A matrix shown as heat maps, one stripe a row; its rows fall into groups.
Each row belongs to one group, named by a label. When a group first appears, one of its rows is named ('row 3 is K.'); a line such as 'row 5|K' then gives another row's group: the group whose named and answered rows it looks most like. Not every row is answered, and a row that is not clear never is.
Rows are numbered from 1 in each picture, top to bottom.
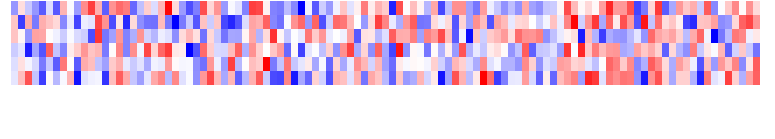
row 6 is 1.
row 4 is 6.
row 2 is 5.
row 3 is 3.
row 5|1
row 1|1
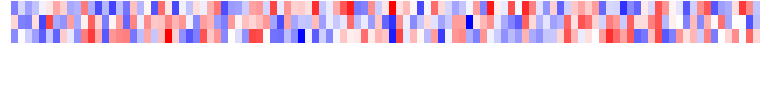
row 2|6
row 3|1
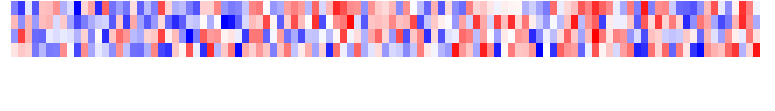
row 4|1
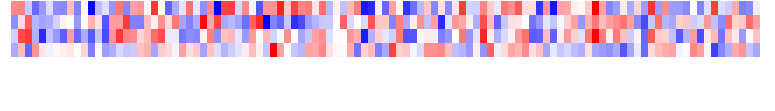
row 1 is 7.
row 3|7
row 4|3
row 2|1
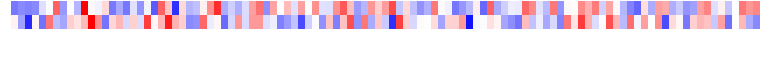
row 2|6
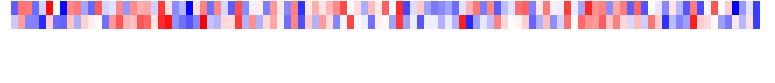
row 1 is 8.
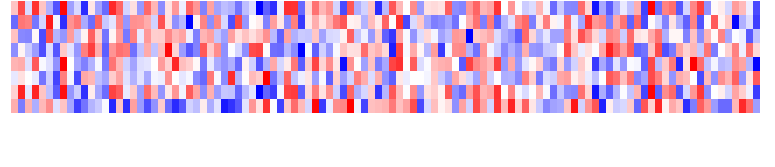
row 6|1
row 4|1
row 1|3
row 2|8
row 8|5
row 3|6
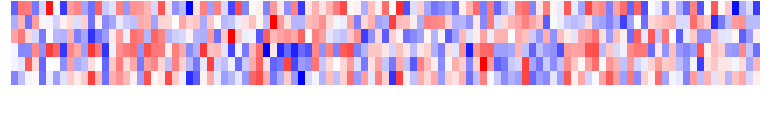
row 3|7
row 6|6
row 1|8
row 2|3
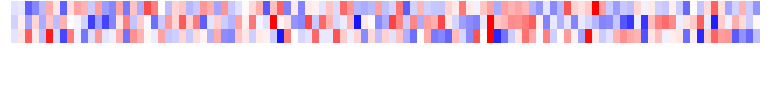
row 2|3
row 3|8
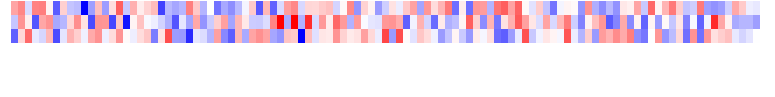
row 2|8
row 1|3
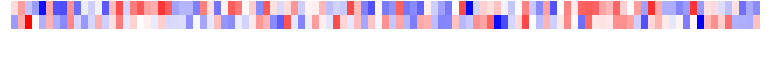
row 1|7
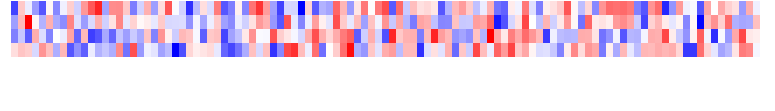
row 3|3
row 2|8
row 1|1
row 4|5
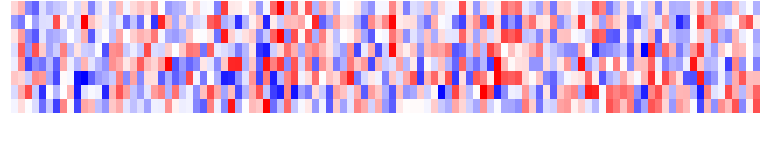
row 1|7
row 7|1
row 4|3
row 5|7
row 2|5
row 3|7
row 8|1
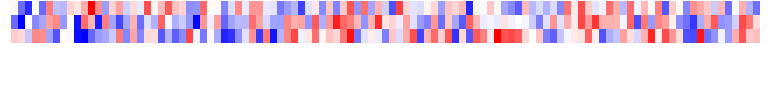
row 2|5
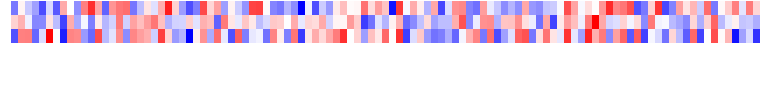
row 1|1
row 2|7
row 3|8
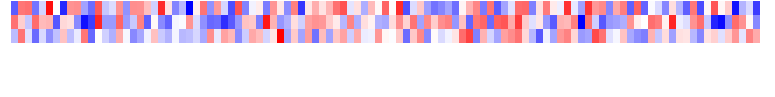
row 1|8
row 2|3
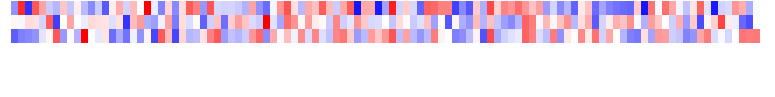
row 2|8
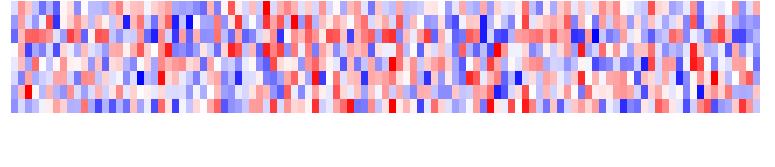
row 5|3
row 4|7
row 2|8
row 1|7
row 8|5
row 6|5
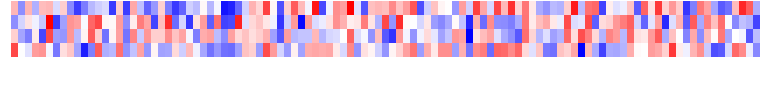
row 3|6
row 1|5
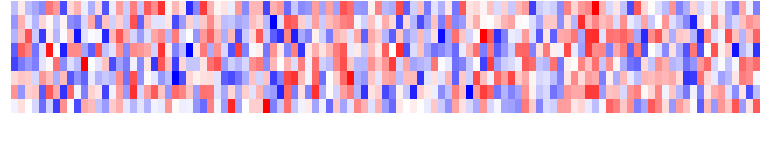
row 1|6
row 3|1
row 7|6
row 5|5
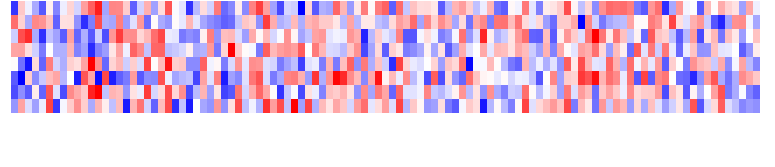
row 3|7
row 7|6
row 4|7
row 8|8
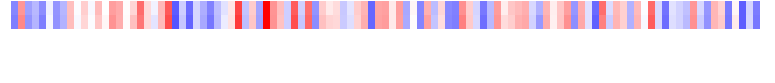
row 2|7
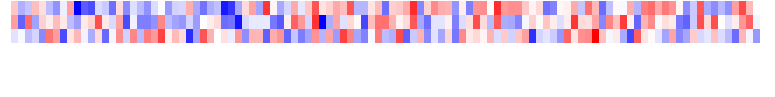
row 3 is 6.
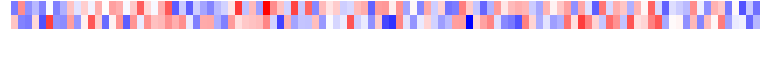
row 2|6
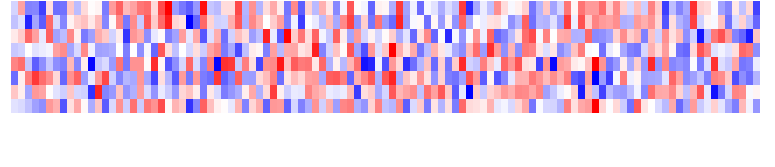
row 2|6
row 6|8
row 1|7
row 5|7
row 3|8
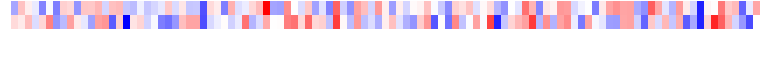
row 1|1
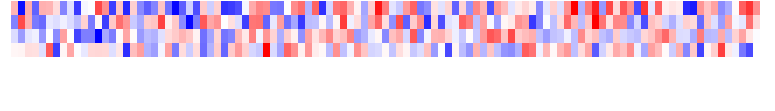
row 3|3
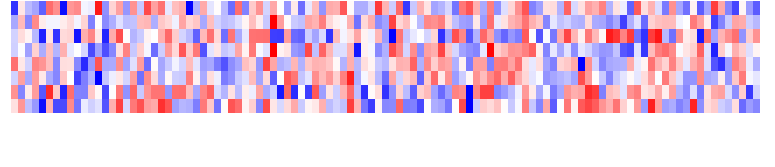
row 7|6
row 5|3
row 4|3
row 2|3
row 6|3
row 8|7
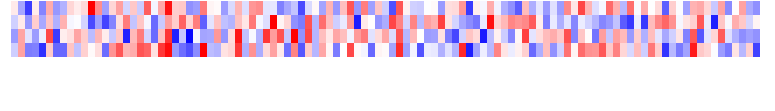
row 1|6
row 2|3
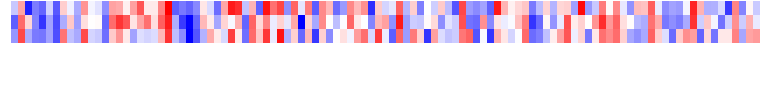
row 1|7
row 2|7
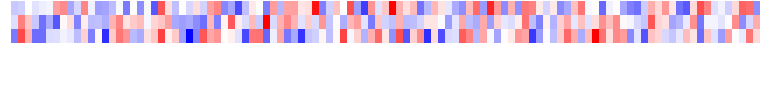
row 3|1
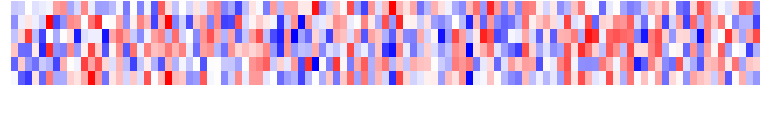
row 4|6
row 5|1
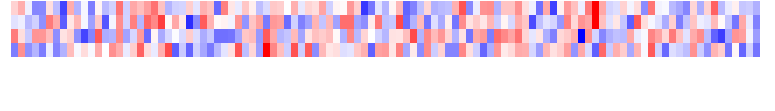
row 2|6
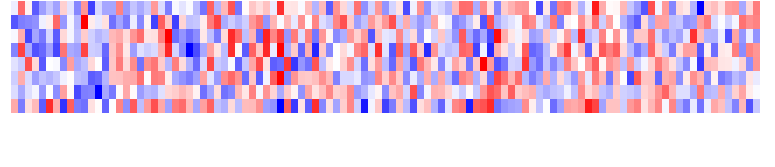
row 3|7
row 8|6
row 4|1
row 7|3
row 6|7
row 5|6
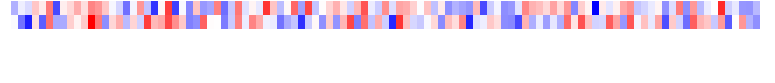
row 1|8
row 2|6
